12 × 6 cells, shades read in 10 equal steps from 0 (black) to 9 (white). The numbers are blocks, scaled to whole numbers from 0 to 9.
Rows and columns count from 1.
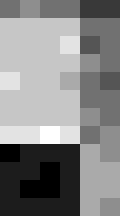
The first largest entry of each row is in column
2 1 4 1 1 1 1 3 5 5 5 5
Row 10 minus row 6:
-6 -6 -7 -6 2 2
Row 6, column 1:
7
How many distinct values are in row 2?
2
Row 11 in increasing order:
0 0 1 1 6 6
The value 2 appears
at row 1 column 5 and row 1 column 6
